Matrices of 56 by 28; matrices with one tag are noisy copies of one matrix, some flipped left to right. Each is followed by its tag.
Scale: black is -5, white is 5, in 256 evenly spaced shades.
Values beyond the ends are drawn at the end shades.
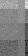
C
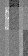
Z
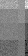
C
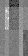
Z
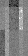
Z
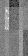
Z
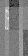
Z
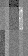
Z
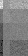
C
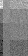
C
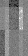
Z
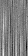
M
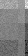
C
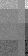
C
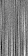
M
